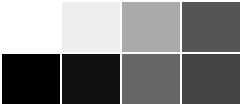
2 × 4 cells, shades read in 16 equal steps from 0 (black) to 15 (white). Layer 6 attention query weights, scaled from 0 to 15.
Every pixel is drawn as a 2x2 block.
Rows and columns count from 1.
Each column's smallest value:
0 1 6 4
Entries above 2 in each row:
4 2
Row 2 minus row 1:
-15 -13 -4 -1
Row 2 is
0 1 6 4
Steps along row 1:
down down down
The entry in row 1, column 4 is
5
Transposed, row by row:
15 0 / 14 1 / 10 6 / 5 4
